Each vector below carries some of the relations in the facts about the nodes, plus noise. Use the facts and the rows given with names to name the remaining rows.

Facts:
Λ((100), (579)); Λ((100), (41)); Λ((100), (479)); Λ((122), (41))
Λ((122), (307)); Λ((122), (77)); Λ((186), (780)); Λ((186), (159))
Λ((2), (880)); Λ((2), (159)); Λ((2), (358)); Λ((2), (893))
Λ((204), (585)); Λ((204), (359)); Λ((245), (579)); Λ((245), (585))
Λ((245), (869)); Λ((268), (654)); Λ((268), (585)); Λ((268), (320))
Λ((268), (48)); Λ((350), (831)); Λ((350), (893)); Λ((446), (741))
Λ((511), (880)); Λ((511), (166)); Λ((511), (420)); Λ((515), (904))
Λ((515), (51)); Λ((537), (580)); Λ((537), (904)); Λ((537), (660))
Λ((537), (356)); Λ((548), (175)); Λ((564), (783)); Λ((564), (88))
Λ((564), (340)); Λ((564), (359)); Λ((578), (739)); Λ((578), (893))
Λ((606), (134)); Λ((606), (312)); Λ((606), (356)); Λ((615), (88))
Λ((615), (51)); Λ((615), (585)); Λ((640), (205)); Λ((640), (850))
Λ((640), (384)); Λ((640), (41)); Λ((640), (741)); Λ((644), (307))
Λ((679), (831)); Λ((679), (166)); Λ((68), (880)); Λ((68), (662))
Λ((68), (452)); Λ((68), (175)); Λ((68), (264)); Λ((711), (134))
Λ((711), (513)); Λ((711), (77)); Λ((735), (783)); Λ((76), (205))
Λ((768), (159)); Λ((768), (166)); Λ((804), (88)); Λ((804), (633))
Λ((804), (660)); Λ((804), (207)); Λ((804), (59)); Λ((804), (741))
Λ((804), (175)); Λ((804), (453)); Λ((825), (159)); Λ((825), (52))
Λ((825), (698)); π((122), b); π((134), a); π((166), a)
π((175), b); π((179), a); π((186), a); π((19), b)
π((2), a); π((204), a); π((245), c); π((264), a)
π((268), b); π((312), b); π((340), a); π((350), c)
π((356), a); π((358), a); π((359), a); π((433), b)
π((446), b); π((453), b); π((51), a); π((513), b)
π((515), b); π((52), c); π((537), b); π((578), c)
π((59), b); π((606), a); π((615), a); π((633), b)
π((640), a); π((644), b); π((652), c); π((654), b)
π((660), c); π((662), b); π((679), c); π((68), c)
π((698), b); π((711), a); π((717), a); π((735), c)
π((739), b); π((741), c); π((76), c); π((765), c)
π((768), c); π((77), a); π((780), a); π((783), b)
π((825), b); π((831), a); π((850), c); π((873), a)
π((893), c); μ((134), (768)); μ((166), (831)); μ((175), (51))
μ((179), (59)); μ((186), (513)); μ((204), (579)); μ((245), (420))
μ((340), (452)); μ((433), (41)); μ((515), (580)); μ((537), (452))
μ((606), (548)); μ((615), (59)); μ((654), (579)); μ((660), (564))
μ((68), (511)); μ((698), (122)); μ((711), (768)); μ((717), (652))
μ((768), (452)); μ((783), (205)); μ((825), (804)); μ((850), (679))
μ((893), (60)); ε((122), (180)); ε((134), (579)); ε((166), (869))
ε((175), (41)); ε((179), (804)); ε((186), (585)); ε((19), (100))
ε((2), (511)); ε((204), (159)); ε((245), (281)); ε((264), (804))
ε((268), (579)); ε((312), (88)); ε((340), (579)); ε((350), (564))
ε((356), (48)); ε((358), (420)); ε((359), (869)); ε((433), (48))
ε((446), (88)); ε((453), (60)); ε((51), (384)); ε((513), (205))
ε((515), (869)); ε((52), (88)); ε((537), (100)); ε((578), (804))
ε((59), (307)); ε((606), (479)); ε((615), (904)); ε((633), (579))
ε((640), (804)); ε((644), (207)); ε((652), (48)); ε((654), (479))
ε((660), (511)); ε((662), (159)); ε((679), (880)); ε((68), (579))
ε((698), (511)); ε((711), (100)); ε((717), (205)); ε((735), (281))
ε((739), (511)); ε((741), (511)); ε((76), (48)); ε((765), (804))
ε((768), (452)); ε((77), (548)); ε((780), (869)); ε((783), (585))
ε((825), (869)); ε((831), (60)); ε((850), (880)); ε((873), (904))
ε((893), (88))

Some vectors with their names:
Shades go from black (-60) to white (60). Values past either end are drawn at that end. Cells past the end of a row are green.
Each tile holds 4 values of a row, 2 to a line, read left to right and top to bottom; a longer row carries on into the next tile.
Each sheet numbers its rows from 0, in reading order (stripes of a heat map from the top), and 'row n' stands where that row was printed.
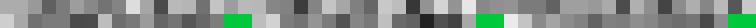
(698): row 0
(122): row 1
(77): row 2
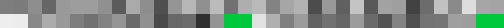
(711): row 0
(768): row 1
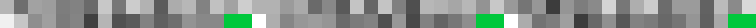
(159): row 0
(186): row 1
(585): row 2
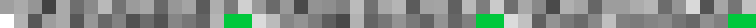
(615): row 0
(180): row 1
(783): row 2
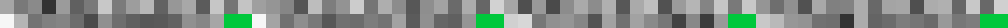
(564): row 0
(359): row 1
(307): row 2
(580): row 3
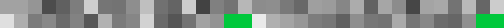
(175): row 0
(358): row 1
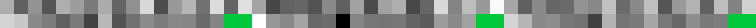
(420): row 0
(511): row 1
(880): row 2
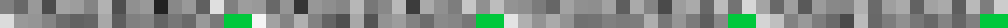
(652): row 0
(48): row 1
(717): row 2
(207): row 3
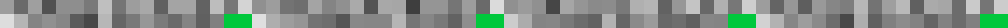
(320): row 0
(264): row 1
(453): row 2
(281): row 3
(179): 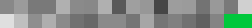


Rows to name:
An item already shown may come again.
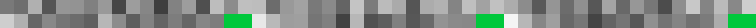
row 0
(660)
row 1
(159)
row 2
(2)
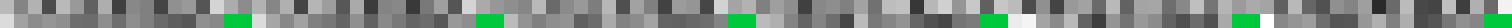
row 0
(76)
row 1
(76)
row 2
(850)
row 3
(513)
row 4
(100)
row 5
(68)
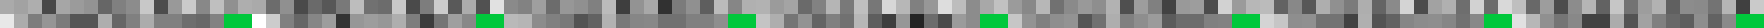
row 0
(433)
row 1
(548)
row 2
(765)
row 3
(825)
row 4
(850)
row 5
(420)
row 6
(579)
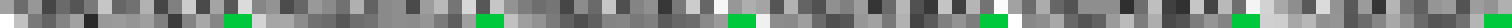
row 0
(548)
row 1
(831)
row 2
(679)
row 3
(68)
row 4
(68)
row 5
(640)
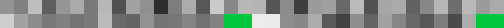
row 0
(52)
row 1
(100)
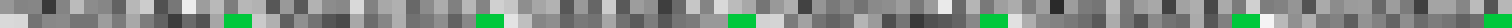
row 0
(644)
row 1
(869)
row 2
(768)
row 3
(537)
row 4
(88)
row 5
(356)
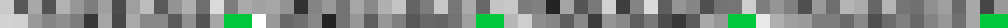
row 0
(41)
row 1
(268)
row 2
(804)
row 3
(51)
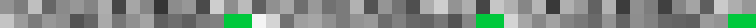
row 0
(850)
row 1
(606)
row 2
(76)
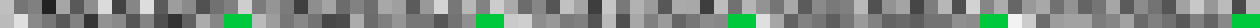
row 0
(804)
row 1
(739)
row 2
(205)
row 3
(735)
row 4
(606)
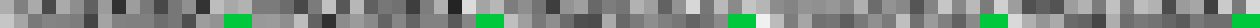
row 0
(741)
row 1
(893)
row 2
(739)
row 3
(166)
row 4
(60)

